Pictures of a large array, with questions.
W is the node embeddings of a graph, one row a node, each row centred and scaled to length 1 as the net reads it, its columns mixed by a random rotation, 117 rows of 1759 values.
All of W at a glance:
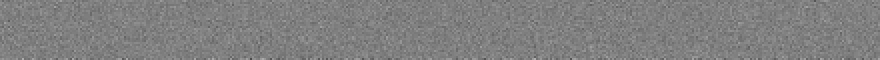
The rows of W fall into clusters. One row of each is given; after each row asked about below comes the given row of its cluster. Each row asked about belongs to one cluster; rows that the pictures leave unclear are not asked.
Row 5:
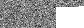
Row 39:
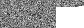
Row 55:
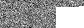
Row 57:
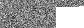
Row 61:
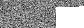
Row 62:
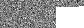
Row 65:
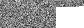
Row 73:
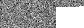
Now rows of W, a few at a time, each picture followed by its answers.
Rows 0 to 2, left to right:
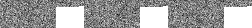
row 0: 55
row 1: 39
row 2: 55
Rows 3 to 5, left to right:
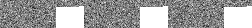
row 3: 57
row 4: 62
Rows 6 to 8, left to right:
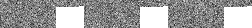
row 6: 62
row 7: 73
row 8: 65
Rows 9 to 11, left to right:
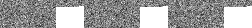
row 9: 5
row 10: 39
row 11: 39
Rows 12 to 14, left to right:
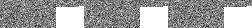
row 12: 5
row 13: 55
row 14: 5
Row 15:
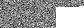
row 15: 61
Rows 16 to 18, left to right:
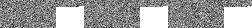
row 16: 61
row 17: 39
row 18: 73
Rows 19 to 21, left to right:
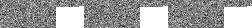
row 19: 65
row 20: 5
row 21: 65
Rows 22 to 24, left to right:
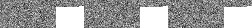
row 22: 73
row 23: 39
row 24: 57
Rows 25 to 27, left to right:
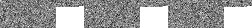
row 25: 55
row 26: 39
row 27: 73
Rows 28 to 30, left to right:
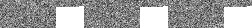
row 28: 65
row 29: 73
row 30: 39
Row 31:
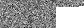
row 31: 55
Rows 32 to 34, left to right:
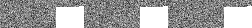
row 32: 57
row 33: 62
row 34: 61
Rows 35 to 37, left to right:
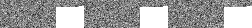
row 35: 39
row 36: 61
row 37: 39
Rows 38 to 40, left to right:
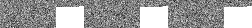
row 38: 57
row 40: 55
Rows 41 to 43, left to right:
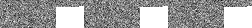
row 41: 55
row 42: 62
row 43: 73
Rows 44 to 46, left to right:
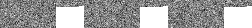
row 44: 39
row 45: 39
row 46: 5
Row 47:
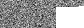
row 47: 5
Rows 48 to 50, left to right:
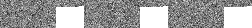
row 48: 39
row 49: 73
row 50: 65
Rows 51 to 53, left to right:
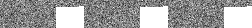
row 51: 5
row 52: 62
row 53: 5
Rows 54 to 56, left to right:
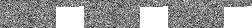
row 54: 55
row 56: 65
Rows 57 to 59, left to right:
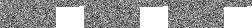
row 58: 57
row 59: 61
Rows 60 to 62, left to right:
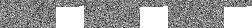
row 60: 39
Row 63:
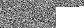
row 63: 61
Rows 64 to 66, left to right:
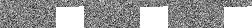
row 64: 57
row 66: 73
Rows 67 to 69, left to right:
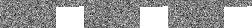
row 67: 55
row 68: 62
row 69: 55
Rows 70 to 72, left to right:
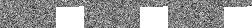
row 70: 57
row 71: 55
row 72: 73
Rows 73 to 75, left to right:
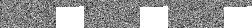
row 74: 61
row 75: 61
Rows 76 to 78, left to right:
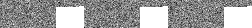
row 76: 73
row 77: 61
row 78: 61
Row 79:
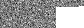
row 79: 62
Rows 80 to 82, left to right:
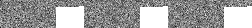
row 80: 61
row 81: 55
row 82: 55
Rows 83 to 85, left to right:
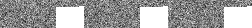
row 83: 65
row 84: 5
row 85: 55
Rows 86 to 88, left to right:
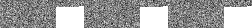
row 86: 55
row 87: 39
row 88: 62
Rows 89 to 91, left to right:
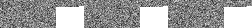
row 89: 61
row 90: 57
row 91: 5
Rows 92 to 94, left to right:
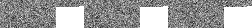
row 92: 57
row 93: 57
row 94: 73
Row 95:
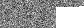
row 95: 73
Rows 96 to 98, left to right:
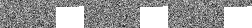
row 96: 57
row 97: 5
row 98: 65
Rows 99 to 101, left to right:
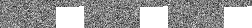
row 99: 73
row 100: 57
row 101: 62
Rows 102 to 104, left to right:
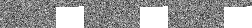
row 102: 5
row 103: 62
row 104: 39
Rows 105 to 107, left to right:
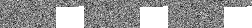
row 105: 5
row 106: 61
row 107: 73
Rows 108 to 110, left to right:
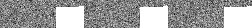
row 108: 5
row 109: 61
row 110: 62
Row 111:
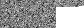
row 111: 39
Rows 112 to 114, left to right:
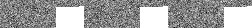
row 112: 57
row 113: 5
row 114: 57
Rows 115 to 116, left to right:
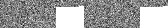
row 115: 62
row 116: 65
